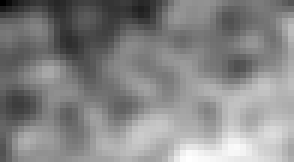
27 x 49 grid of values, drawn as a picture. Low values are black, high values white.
Ninth with the lowest average: top left. Average level on the scale: 50%. Lone odd cells: none. Slope: up to the bottom right. Mirror symmetry: none. Grain: blotchy.
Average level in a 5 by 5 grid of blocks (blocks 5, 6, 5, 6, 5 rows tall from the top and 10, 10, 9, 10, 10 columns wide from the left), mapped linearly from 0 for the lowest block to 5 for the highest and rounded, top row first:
0 0 0 2 2 / 1 0 2 2 2 / 2 2 2 3 3 / 1 2 3 3 4 / 2 3 4 5 5
